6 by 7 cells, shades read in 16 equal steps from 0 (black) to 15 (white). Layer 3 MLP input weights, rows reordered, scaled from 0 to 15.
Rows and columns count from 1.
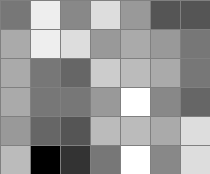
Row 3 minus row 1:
3 -7 -2 -1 2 5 2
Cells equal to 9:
5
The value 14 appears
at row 1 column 2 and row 2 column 2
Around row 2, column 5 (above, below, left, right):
9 11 9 9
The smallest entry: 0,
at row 6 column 2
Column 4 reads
13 9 12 9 11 7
